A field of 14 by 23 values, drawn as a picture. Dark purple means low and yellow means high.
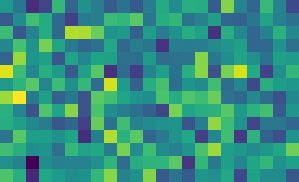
The texture is fine-grained noise. No single row or column stands out from its neighbours. Neither half mirrors the other. The histogram is bell-shaped. The ninth with the highest average is the middle left.
